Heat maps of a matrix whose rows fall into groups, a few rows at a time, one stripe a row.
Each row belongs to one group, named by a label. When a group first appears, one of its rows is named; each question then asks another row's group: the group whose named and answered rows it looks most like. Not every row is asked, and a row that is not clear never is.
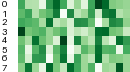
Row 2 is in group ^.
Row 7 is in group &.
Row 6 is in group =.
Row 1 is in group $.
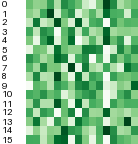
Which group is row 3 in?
=
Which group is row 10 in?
^
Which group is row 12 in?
=
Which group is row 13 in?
&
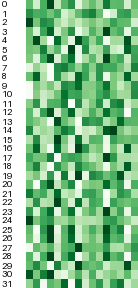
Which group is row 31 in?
$
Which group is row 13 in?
^
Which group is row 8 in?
&
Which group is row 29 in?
&
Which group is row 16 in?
&
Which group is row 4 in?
&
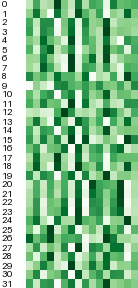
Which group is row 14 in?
=
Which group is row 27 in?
$
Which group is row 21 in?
$
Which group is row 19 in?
=
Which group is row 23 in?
$
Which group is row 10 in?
=
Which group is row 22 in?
$
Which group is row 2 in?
=
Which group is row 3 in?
=
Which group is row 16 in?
$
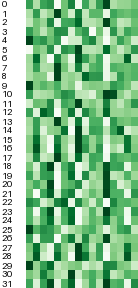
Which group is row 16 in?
&
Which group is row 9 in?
^
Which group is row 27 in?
&
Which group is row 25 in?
^
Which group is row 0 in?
=
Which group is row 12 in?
=
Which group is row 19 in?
=
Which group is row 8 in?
^
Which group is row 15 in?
&
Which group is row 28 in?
&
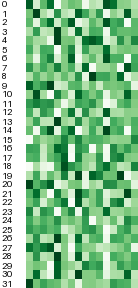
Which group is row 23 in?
=
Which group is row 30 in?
&
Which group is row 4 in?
^
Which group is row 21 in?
&
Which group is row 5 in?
=
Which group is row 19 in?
$
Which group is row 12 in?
=
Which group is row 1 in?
&
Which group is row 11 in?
^
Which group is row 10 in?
&
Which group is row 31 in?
^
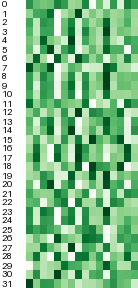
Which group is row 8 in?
=
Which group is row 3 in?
=
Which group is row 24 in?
=
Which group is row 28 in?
&
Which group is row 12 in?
$
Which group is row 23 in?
=
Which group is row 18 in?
$
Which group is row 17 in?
&
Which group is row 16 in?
&
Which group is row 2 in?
=
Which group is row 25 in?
^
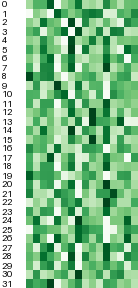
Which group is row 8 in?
^
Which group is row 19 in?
^
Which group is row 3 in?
$
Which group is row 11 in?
=
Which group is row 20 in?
=
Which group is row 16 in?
^
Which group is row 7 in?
=
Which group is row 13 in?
$
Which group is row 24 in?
&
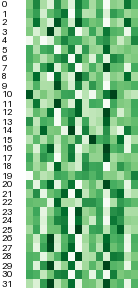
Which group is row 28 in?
$
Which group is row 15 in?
$
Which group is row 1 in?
$
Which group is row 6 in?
$
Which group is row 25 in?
$
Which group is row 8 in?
&
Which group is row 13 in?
=
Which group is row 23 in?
$
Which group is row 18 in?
^
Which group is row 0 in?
&
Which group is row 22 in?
^
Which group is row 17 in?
=
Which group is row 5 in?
=
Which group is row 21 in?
$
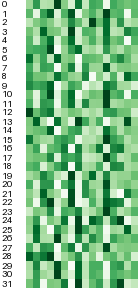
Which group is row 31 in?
$
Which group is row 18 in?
$
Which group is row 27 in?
=
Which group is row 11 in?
=
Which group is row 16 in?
$
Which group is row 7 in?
=
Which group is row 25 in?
&
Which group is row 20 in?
=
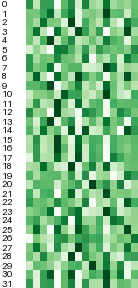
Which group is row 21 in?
=
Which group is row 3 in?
&
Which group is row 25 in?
&
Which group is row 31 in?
=
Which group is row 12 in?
^
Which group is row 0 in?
=
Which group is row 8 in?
&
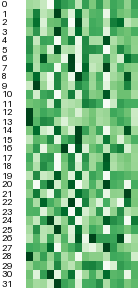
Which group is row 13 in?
^
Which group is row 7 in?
=
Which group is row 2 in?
$
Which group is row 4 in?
=
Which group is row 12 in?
^
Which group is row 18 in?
=
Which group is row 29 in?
^
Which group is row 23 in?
$
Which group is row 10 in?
=
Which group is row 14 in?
&
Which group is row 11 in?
^
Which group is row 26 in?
$
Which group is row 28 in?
^
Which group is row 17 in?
=
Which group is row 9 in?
&
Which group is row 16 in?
$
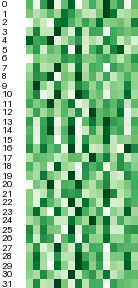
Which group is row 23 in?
&
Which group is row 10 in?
&
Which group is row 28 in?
&
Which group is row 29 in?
&
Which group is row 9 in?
&
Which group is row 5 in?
$
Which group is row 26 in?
=
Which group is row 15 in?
=
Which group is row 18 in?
^
